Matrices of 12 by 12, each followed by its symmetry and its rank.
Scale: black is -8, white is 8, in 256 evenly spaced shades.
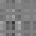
neither, rank one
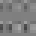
neither, rank one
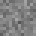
neither, full rank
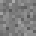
neither, full rank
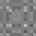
symmetric, rank two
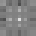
symmetric, rank one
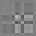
symmetric, rank one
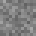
neither, full rank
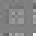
symmetric, rank two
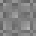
symmetric, rank two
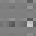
neither, rank one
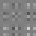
symmetric, rank one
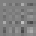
symmetric, rank one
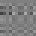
neither, rank one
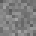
neither, full rank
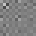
symmetric, rank two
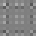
symmetric, rank one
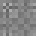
symmetric, rank two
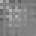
symmetric, rank two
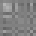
symmetric, rank two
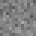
neither, full rank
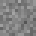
neither, full rank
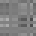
neither, rank one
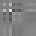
symmetric, rank one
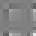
symmetric, rank one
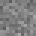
neither, full rank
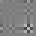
symmetric, rank one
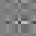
neither, rank one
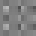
neither, rank one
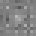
symmetric, rank two
